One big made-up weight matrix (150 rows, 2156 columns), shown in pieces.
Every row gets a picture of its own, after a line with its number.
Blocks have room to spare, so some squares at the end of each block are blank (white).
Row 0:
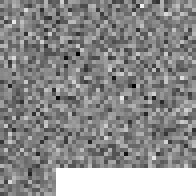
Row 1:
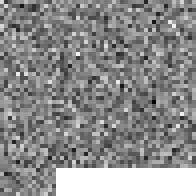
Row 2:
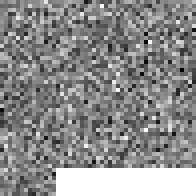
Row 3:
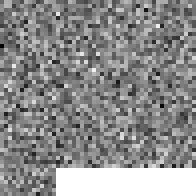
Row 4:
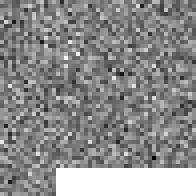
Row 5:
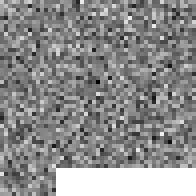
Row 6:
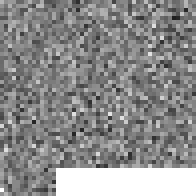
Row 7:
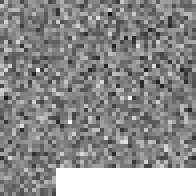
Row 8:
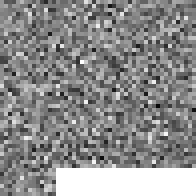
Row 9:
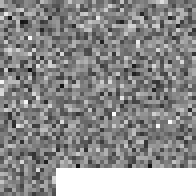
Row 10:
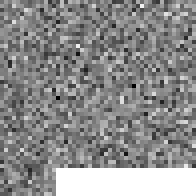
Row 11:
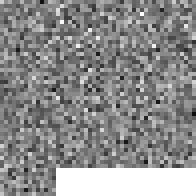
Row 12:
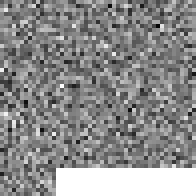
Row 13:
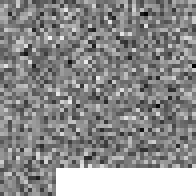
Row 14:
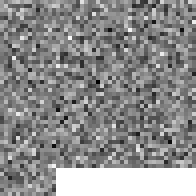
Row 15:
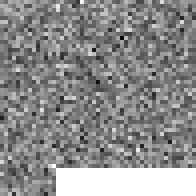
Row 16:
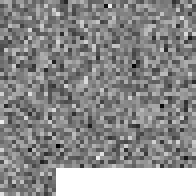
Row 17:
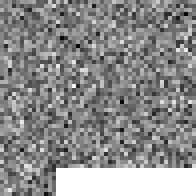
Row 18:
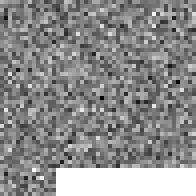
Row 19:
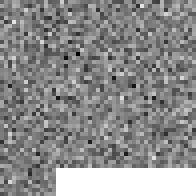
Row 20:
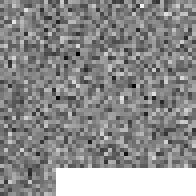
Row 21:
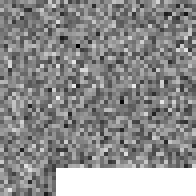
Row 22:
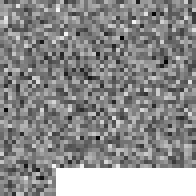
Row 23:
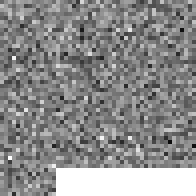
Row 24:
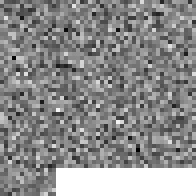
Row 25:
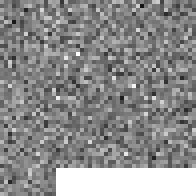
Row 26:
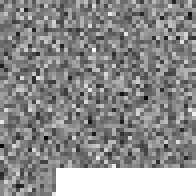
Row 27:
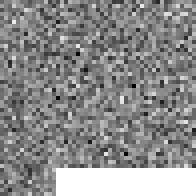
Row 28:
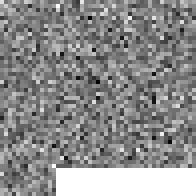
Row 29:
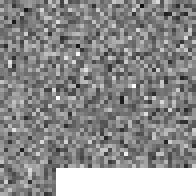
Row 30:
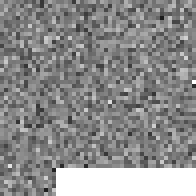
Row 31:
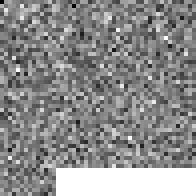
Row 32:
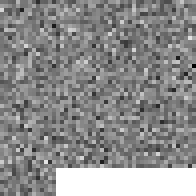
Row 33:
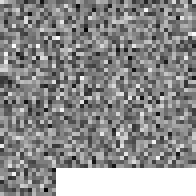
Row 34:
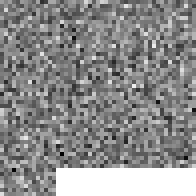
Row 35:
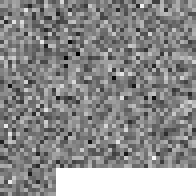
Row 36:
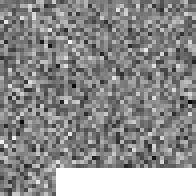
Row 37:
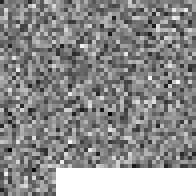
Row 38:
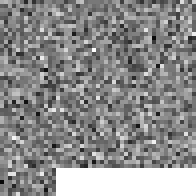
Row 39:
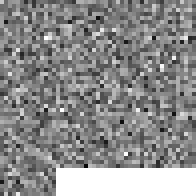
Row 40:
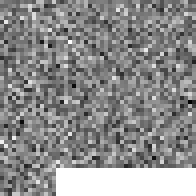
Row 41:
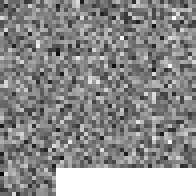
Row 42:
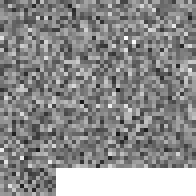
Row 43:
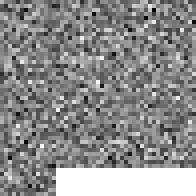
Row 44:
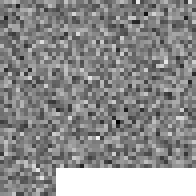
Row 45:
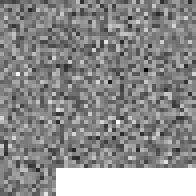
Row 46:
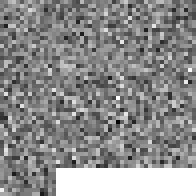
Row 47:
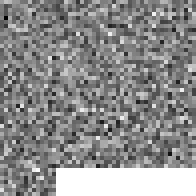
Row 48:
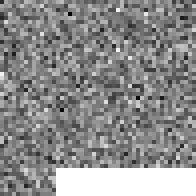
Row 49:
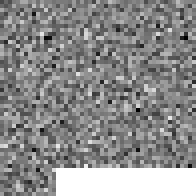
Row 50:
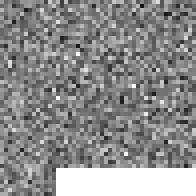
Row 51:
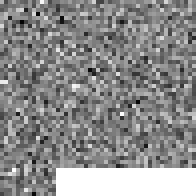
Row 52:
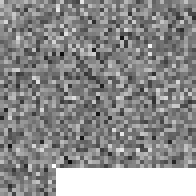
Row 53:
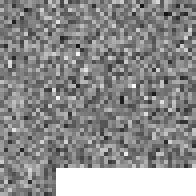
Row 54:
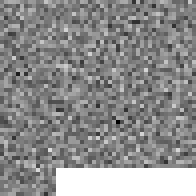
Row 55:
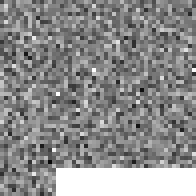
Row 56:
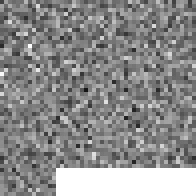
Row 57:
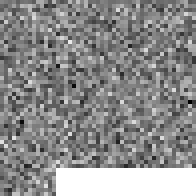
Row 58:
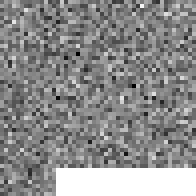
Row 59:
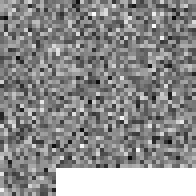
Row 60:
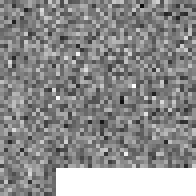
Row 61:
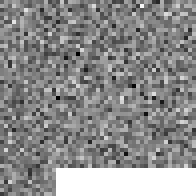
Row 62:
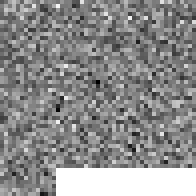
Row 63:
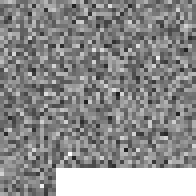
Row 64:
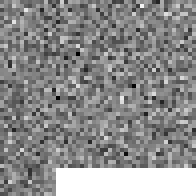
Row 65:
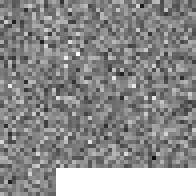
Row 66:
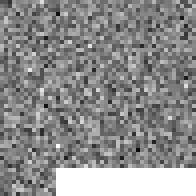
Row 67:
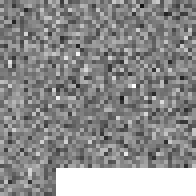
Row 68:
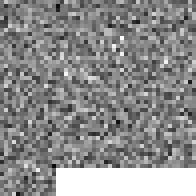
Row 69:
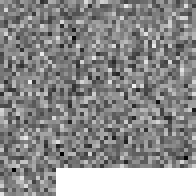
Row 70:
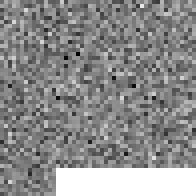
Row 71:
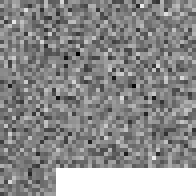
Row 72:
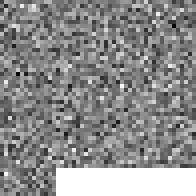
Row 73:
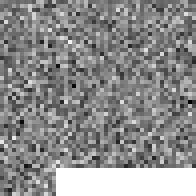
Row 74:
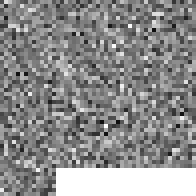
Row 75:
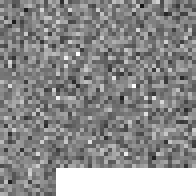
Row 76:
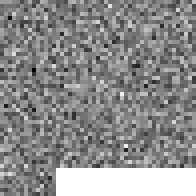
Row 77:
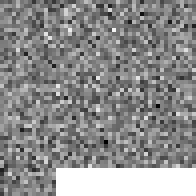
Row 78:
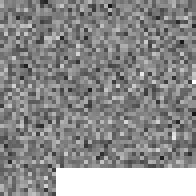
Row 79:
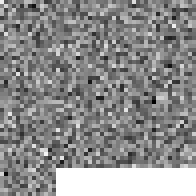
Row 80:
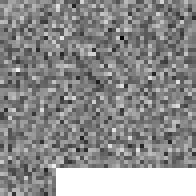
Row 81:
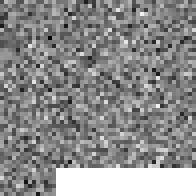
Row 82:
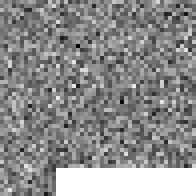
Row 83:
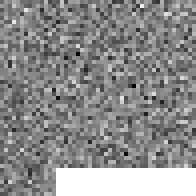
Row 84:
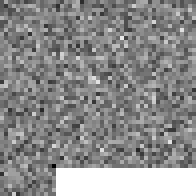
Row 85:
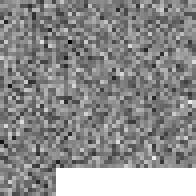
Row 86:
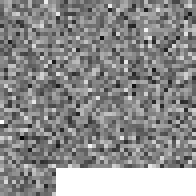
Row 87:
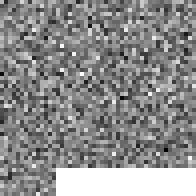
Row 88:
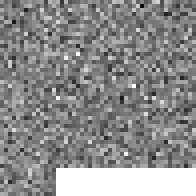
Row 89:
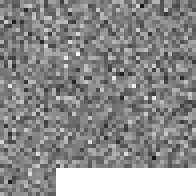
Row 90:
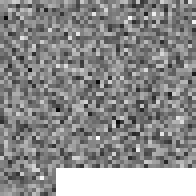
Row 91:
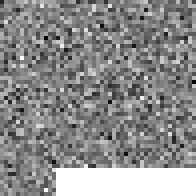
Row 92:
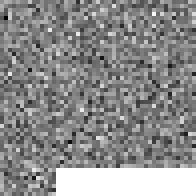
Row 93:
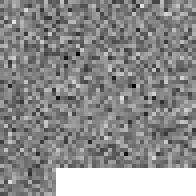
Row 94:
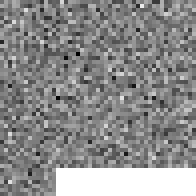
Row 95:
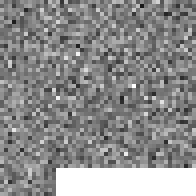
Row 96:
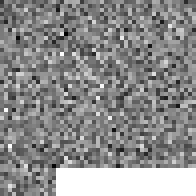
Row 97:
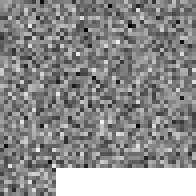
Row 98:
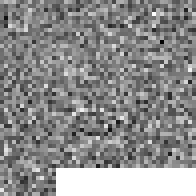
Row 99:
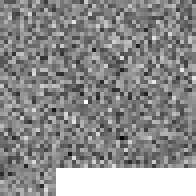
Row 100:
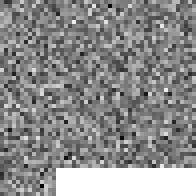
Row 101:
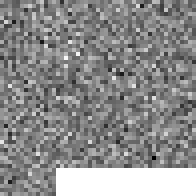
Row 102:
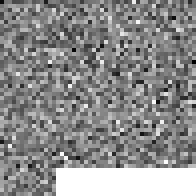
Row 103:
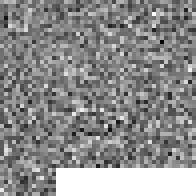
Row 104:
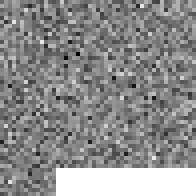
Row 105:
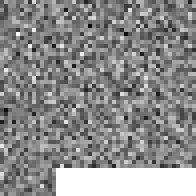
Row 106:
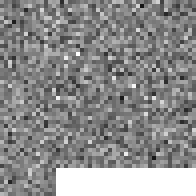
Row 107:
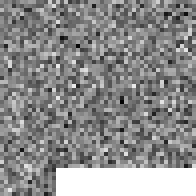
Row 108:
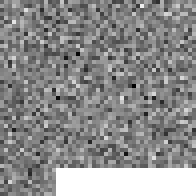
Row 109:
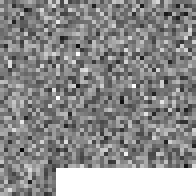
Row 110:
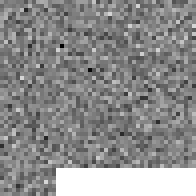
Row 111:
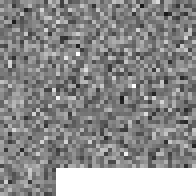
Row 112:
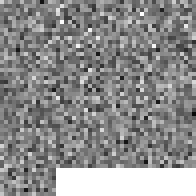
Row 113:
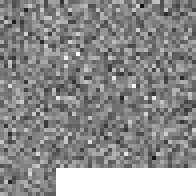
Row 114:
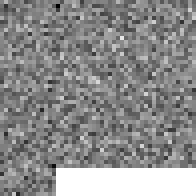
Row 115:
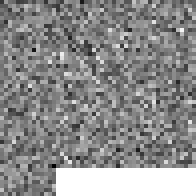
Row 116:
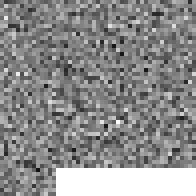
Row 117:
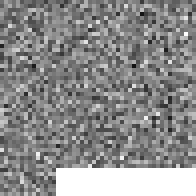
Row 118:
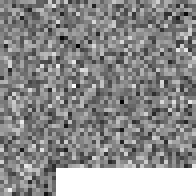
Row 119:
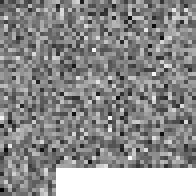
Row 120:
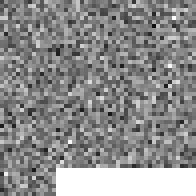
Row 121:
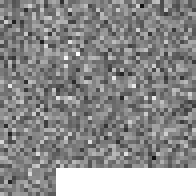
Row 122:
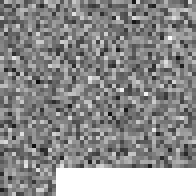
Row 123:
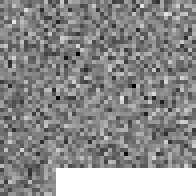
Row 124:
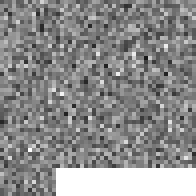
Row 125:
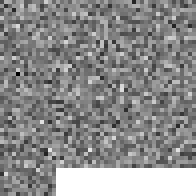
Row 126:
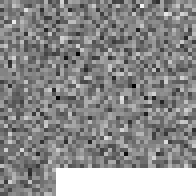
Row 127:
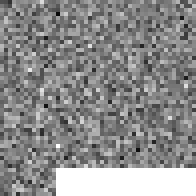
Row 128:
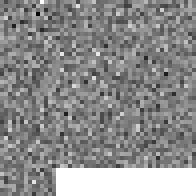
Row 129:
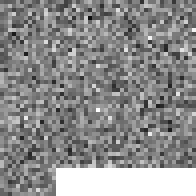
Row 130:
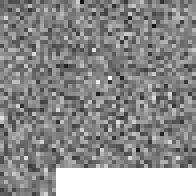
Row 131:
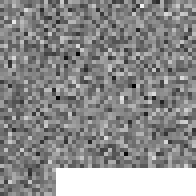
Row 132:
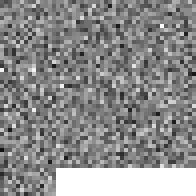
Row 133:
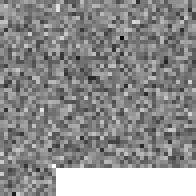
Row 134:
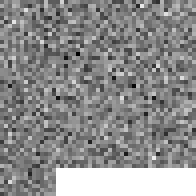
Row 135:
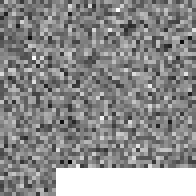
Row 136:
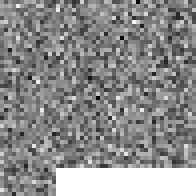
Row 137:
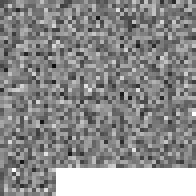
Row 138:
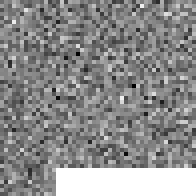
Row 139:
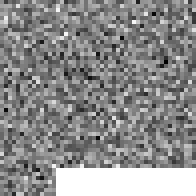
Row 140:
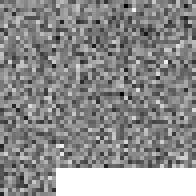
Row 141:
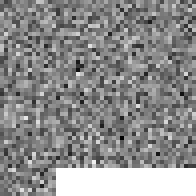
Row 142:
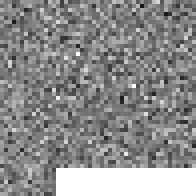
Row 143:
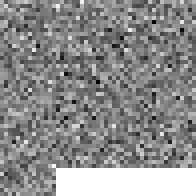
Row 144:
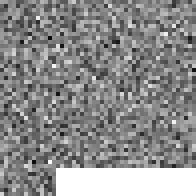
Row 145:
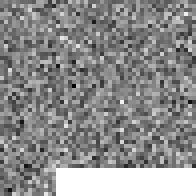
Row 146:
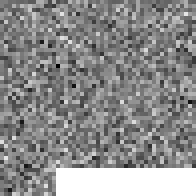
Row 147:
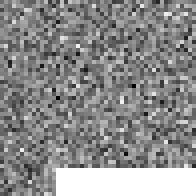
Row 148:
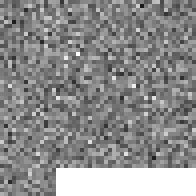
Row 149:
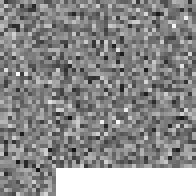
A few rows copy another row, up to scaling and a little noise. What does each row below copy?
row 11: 112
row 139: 22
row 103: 98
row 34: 69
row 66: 127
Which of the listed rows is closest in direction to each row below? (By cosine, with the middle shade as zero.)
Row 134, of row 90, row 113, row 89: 90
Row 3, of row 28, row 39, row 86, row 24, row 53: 86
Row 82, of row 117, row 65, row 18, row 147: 65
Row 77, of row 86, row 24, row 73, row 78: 78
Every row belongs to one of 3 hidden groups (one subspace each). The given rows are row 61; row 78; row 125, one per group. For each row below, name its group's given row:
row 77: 78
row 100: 78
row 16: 78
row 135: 78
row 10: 61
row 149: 125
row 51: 78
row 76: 78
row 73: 61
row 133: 125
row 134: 61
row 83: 61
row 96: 125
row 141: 78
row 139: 125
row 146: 61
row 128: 78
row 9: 78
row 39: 78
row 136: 125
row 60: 61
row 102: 125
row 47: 125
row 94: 61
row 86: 78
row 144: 78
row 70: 61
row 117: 78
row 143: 125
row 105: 78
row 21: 61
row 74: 125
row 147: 61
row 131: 61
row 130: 125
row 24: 125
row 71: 61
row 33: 78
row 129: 78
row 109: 61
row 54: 125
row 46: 125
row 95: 61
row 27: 61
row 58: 61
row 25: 61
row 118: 61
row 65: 61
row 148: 61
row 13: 78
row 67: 61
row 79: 125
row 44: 125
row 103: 125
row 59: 125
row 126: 61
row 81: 78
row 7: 78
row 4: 61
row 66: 78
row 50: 61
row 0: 61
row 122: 125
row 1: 125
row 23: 125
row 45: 125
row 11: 78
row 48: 78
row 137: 78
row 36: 61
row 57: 61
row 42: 78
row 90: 125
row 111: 61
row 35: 61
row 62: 125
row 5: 125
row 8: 78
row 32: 78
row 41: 125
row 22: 125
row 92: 125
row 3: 78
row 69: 78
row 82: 61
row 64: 61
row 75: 61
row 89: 61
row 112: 78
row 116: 125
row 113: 61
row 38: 78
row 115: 125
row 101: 61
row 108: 61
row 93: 61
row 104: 61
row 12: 78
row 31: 125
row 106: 61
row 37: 125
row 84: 125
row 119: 125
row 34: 78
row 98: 125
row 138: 61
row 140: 78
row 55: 78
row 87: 78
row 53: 61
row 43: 125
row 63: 78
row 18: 125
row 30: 78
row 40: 61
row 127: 78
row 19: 61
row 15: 125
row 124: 78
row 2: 78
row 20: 61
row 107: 61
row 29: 61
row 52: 125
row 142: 61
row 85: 61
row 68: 125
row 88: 61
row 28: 125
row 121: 61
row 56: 78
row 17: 61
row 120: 125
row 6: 125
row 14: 125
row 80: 125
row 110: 78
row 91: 78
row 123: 61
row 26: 78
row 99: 78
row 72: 125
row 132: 78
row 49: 78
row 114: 125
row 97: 78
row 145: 61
